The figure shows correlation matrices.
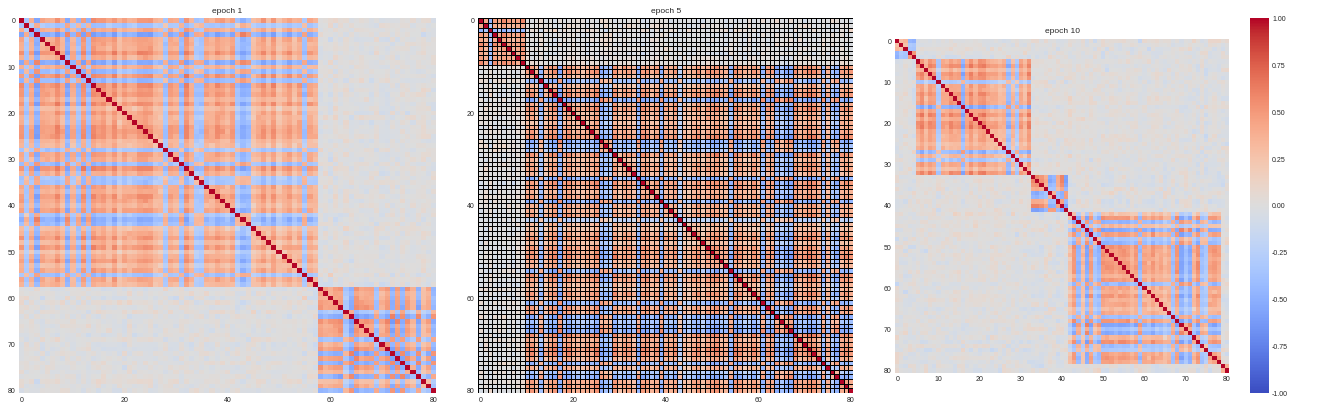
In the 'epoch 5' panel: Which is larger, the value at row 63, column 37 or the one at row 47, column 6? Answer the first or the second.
the first
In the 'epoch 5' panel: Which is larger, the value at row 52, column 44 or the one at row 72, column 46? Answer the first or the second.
the second
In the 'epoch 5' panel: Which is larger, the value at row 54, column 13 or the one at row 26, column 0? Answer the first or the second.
the first
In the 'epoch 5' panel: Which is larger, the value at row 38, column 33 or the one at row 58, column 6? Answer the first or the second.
the first
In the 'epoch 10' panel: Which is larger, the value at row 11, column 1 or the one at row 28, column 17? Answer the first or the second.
the second
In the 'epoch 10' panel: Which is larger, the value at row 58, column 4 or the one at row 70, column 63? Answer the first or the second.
the first
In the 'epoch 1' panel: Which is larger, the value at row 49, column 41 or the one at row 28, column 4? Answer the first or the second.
the first
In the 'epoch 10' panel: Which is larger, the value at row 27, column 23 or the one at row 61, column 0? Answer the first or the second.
the second
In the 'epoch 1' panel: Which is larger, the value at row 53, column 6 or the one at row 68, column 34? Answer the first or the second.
the first
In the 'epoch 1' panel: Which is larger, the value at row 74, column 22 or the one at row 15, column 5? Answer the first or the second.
the second
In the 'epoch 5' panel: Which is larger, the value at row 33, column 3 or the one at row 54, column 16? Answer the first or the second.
the first
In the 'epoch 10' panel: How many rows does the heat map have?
81
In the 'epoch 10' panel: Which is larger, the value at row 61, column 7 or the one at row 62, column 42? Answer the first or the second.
the second
